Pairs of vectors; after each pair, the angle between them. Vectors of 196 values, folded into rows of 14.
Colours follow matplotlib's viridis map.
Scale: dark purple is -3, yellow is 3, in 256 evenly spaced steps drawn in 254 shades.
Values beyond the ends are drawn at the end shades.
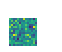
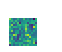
nearly parallel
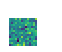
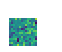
nearly parallel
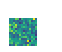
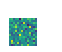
partly aligned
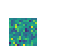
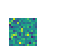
orthogonal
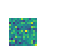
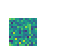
partly opposed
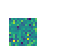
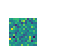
orthogonal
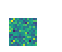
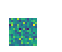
orthogonal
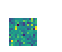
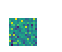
partly opposed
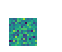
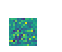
nearly opposite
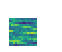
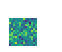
orthogonal
